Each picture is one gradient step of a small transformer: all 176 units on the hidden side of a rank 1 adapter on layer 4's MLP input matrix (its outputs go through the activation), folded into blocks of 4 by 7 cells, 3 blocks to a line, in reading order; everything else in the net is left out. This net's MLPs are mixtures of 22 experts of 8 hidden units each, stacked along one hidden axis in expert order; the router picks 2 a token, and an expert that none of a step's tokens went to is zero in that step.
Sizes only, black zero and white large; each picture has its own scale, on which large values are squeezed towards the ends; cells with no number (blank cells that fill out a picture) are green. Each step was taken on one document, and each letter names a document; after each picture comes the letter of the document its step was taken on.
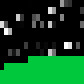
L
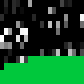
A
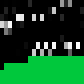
L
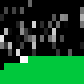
A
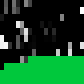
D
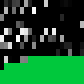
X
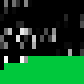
A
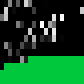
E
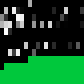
L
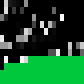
D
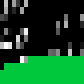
A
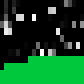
L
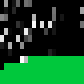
D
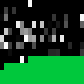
E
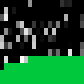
A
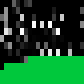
D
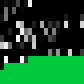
X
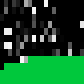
E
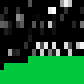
L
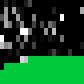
D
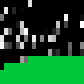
A
